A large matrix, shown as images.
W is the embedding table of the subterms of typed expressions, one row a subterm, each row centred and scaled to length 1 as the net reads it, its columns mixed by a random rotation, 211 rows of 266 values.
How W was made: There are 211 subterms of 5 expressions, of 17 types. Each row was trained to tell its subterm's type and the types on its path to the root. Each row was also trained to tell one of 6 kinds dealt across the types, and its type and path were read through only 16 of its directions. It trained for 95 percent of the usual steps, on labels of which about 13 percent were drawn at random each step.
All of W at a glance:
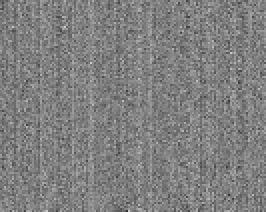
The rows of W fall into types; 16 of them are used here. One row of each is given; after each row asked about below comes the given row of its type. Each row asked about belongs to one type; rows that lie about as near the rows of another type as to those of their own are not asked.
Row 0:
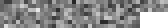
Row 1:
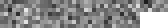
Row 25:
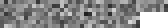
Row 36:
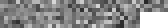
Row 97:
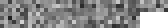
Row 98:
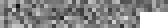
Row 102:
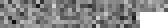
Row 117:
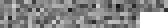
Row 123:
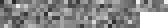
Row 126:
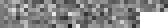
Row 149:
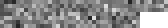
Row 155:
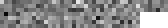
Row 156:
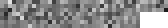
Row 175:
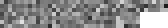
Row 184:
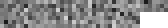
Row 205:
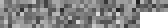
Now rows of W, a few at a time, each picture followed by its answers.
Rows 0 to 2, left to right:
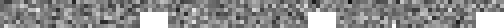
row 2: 1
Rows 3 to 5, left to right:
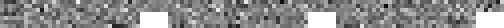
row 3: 0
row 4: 126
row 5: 123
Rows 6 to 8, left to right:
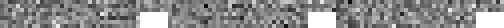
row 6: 149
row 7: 102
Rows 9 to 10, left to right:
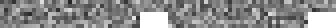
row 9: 36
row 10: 184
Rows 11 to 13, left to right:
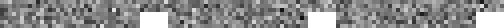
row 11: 156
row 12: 102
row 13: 25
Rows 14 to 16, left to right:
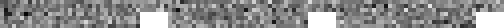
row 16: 102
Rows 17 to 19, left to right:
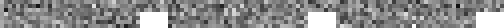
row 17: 102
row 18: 117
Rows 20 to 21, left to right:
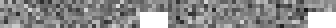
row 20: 1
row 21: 97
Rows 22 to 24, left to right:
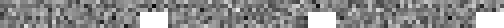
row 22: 123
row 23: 36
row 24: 149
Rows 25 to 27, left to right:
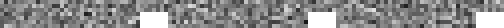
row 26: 0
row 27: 102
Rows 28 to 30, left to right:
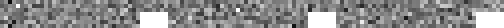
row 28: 0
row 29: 156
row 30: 102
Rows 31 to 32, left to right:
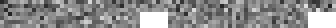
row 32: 1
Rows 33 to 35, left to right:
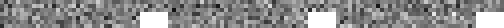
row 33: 25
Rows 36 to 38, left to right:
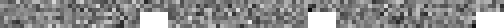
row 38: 25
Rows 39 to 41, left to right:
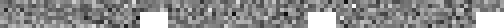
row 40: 156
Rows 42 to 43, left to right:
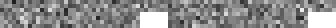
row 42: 126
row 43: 123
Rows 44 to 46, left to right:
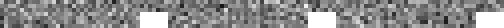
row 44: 117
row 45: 155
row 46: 126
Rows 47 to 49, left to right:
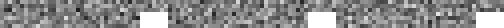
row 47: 98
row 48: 156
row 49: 155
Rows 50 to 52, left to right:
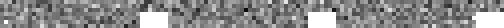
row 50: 1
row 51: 98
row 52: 25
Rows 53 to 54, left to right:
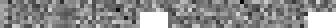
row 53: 205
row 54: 123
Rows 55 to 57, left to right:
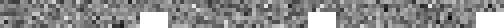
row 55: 0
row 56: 1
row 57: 123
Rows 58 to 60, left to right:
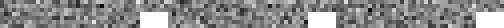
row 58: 123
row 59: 155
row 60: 156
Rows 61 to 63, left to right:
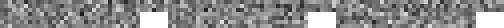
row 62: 117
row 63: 117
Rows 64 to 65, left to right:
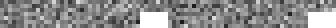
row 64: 0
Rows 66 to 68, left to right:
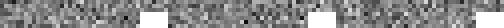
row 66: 149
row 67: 97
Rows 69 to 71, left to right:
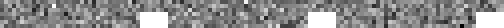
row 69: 156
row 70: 126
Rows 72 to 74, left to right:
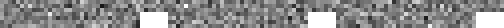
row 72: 36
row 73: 0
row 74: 117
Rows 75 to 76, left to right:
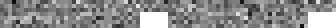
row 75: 155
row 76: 123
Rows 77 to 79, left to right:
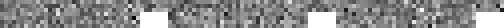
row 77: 123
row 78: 184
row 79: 1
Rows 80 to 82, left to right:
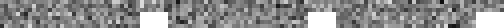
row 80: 97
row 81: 97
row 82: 97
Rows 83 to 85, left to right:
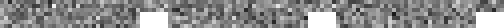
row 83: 102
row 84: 98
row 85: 184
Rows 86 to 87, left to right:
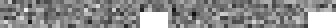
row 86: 1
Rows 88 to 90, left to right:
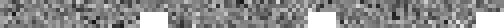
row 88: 98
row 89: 123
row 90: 184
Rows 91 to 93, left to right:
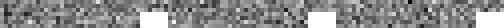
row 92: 205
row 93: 123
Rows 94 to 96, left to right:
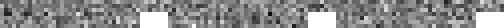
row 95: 126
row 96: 175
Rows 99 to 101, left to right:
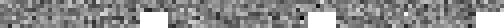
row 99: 155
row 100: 126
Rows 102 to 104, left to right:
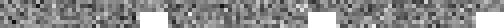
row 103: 184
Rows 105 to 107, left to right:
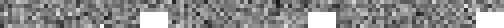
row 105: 25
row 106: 175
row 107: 123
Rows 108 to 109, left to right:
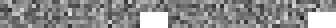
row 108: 156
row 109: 97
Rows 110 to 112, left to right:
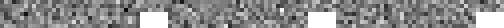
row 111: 149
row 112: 0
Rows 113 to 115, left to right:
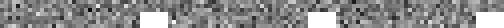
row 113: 36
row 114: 155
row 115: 184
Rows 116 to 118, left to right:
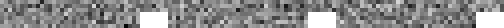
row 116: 102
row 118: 126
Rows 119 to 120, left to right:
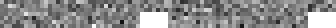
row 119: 117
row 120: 1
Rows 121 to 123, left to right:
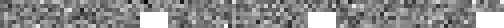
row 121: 36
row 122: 1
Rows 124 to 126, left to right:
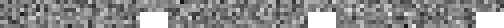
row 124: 97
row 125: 156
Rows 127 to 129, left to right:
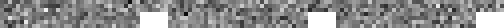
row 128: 155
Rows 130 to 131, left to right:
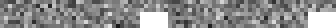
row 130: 102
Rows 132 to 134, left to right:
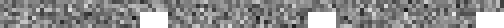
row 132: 126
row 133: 97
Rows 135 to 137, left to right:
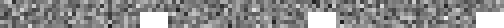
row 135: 156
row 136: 1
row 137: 0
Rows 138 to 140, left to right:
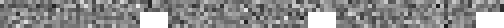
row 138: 155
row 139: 97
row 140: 156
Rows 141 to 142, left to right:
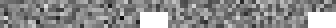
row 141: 0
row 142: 155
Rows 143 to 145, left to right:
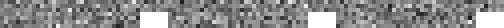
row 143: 36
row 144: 155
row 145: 25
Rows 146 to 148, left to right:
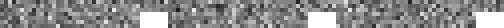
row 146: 156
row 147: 117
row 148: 156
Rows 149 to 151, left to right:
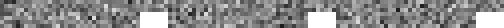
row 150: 97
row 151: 25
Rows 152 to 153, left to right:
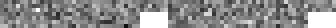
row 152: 0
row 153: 156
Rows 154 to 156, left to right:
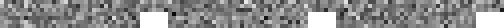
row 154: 126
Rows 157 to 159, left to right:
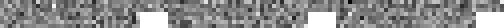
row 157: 102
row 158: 184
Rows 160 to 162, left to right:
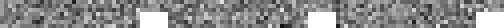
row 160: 102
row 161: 97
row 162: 97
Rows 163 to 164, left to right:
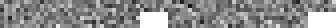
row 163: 25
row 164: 149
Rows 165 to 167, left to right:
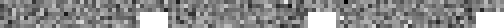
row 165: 156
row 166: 97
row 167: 0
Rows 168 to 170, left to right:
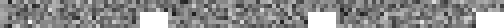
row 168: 205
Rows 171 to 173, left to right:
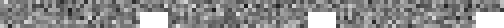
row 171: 184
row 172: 25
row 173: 117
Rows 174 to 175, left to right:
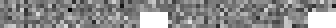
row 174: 97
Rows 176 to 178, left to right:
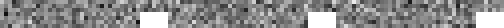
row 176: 155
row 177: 1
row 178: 102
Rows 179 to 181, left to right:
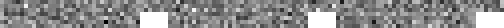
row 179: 0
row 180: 1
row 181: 117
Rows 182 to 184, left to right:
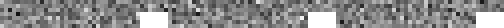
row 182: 1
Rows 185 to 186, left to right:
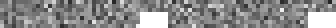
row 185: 184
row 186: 126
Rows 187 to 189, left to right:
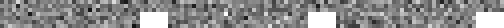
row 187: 36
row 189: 117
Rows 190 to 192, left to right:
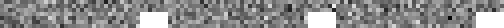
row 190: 117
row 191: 102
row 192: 149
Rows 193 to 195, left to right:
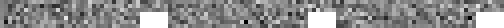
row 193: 184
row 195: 126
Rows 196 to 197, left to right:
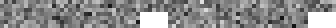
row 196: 25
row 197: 0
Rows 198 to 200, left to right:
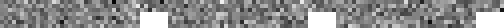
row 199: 36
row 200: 98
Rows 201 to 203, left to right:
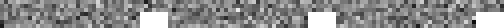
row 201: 25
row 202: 36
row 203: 25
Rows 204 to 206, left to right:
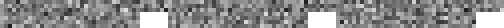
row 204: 98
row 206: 0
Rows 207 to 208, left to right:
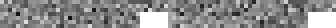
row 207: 1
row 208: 98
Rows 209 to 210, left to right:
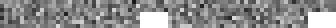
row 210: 98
